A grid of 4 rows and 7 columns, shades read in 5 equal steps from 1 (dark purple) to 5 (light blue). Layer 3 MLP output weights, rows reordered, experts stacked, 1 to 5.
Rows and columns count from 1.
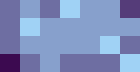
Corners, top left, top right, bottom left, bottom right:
3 2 1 5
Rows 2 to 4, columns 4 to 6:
4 4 4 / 4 4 5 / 3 3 3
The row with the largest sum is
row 2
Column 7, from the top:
2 4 3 5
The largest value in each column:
3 5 4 5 4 5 5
